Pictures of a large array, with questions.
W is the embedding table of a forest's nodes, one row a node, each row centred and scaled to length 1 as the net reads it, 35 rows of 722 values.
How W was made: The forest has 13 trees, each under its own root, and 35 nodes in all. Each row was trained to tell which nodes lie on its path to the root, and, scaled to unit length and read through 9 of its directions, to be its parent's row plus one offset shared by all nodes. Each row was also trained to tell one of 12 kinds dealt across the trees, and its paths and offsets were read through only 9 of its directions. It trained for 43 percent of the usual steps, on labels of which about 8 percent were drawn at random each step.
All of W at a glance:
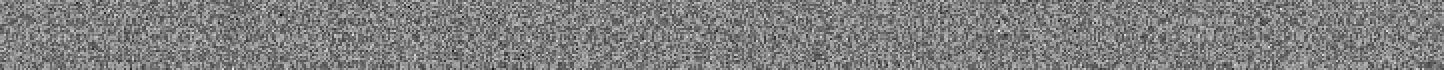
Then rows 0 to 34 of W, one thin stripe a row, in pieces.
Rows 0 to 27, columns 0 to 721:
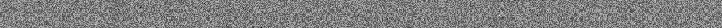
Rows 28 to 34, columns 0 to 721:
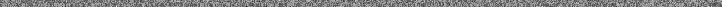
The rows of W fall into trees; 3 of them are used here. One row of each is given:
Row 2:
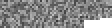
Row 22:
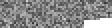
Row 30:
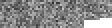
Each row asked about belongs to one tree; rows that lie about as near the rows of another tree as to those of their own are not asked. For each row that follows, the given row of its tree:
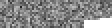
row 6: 22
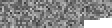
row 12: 30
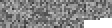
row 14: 22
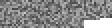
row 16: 30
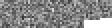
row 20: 2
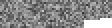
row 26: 22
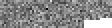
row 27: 2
